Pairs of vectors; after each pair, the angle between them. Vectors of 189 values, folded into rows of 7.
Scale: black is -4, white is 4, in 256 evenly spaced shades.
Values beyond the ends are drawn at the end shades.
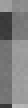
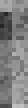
nearly parallel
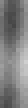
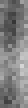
nearly parallel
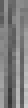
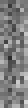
partly aligned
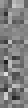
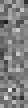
partly aligned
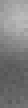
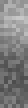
nearly parallel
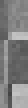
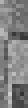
nearly opposite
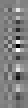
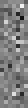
partly aligned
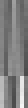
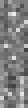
partly aligned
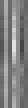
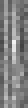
nearly parallel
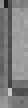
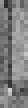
nearly parallel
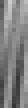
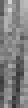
nearly parallel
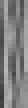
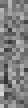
partly opposed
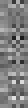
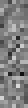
partly opposed
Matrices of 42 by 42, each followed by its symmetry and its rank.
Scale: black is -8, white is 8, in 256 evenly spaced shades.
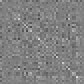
symmetric, rank five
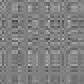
neither, rank two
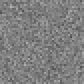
neither, full rank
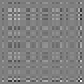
symmetric, rank one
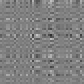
neither, rank two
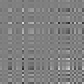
symmetric, rank one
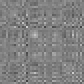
symmetric, rank three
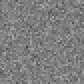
neither, full rank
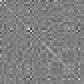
symmetric, rank five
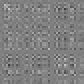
symmetric, rank three
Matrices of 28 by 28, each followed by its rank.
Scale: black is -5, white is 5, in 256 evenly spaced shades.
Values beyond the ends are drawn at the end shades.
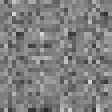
five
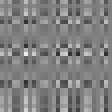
one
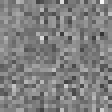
five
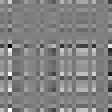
one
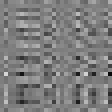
two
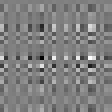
one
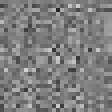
five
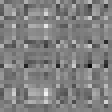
two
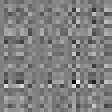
two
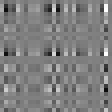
one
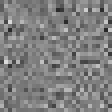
five
